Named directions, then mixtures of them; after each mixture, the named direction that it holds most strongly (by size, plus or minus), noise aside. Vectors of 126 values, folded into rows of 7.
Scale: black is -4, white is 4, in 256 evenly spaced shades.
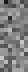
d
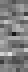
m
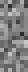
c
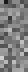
d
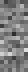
m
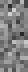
c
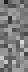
d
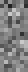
c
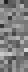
d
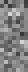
c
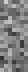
d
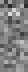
c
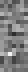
m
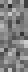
c
